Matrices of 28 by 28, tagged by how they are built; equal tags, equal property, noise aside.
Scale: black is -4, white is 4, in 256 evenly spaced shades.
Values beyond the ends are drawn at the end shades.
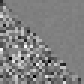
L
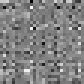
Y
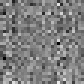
Y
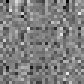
Y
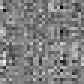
Y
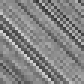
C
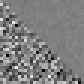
L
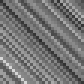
C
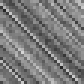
C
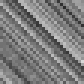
C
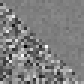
L
